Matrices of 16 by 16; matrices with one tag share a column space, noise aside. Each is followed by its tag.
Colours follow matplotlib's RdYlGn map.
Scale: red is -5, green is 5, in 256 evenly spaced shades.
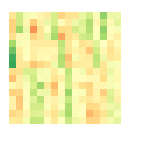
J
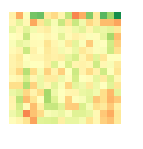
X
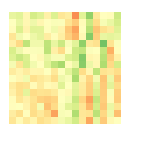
J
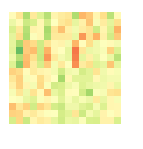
J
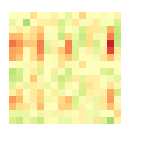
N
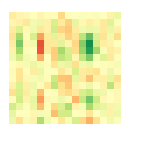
N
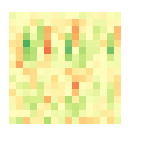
N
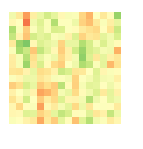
J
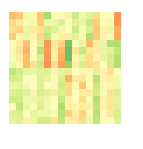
J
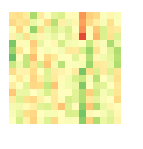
J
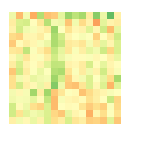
X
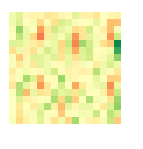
N
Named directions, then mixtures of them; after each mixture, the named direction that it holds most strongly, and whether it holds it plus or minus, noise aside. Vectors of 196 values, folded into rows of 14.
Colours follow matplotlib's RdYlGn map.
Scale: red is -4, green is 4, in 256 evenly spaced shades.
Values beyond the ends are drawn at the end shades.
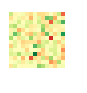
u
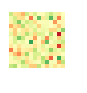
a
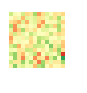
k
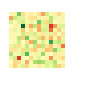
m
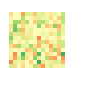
k, minus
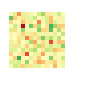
m, minus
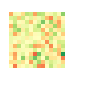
k, minus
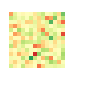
u, minus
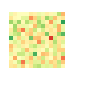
u, plus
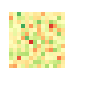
m, plus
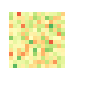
m, minus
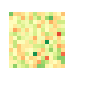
a, plus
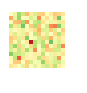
m, plus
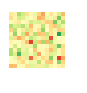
a, minus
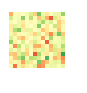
k, minus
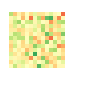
u, plus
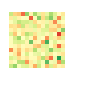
a, plus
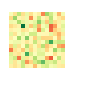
m, plus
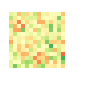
k, plus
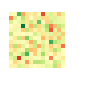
m, plus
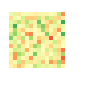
u, plus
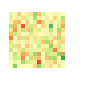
k, plus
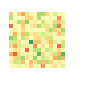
k, minus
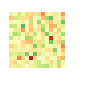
u, plus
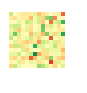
u, plus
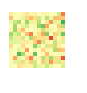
u, plus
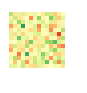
a, plus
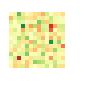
m, plus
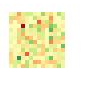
m, minus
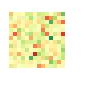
u, minus
